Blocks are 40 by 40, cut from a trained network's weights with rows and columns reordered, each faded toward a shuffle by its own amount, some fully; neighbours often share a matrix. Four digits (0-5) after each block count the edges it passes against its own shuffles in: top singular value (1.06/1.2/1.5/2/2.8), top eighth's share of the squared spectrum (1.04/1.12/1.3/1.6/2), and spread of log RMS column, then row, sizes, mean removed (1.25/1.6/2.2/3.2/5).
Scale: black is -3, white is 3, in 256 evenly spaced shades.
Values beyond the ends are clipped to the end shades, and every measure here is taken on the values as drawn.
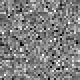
0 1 0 0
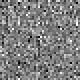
2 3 2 1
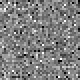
0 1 0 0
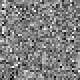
2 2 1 0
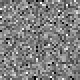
0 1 0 0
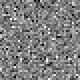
0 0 0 0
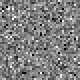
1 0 0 0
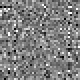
2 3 2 1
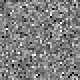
0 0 0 0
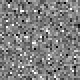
0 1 0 0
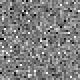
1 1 0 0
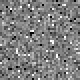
0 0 0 0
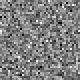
2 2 0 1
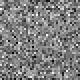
2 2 0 0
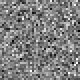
0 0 0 0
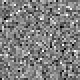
0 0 0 0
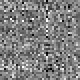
3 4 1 2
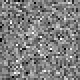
1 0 0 0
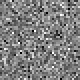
0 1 0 0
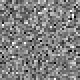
2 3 1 0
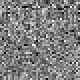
3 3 1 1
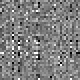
3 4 3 1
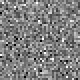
1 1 0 0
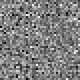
2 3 1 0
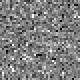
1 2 0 0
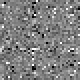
2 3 2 1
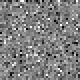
2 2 1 1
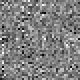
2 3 2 1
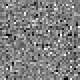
1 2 1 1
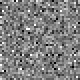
2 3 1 1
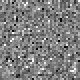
0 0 0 0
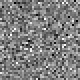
1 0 0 0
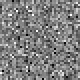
1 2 0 0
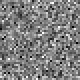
1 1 0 0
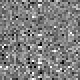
3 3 2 2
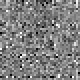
2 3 1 2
